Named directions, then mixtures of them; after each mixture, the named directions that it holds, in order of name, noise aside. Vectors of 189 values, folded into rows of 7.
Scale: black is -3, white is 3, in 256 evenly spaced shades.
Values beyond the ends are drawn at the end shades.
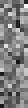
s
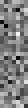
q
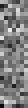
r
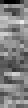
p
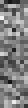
p, q, r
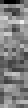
p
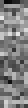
p, q, r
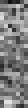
p, r, s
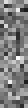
p, q, s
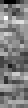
p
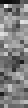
p, s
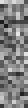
p, q, r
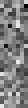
s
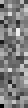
q, r, s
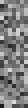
q, r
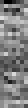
p, q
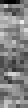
p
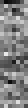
p, q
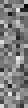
q, s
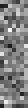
r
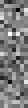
p, q, r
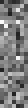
p, q, s
